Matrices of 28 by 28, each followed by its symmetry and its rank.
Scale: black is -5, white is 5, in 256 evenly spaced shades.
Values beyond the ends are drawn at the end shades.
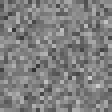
neither, full rank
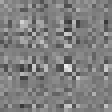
symmetric, rank three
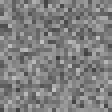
neither, full rank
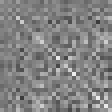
symmetric, rank five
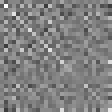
symmetric, rank five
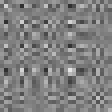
symmetric, rank three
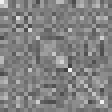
symmetric, rank five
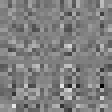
neither, rank three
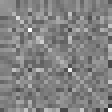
symmetric, rank five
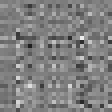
neither, rank three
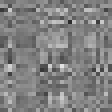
neither, rank three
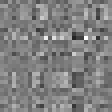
neither, rank three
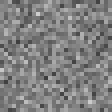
neither, full rank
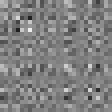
symmetric, rank two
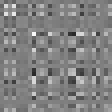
symmetric, rank two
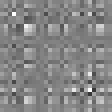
symmetric, rank three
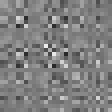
symmetric, rank three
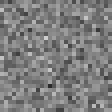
neither, full rank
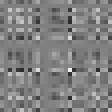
symmetric, rank two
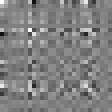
symmetric, rank two
